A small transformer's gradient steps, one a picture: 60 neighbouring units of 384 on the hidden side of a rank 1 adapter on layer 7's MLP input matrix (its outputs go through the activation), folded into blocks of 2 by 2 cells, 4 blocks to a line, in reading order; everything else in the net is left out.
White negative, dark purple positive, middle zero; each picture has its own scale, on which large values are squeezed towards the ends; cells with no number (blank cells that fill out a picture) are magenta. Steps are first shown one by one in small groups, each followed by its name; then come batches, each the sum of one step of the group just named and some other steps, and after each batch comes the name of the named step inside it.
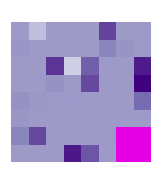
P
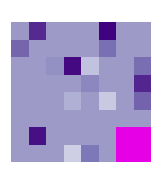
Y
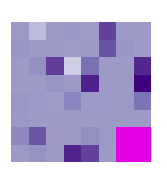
P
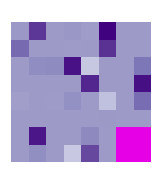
Y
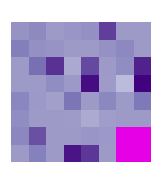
P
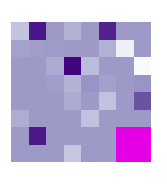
Y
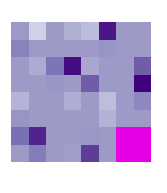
Y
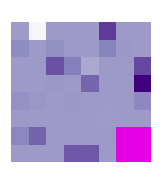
P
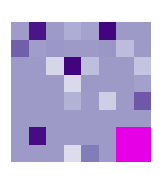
Y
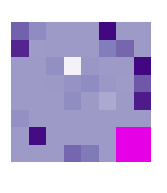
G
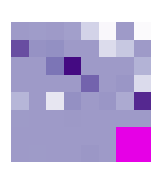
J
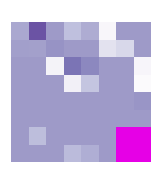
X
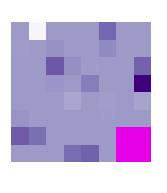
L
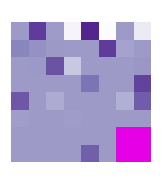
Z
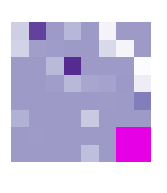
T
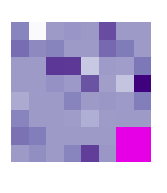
L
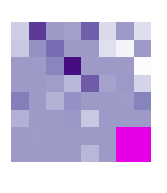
T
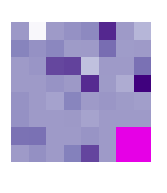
L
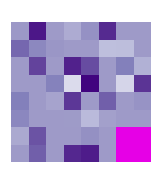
X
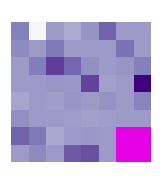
L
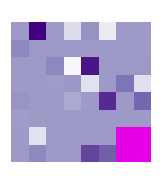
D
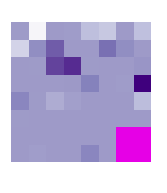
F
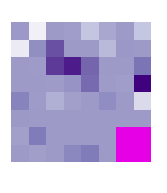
F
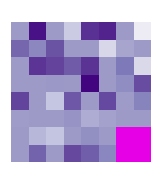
D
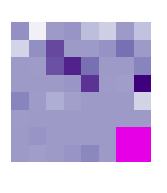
F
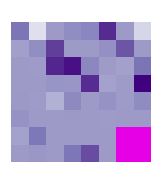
F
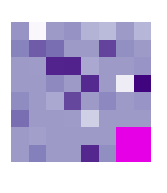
F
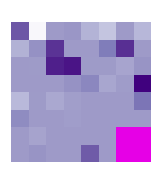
F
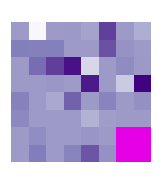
F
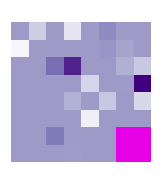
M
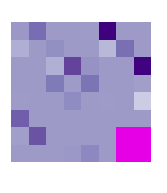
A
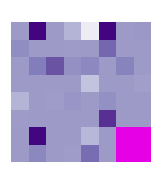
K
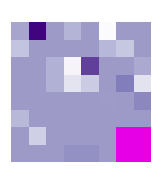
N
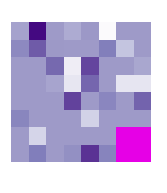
N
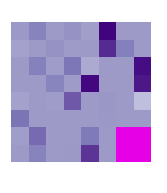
A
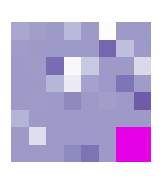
N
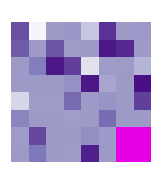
K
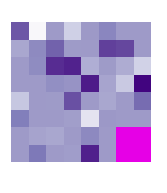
M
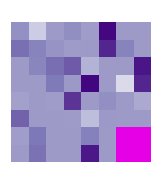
A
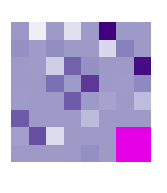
A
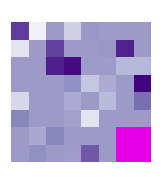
M
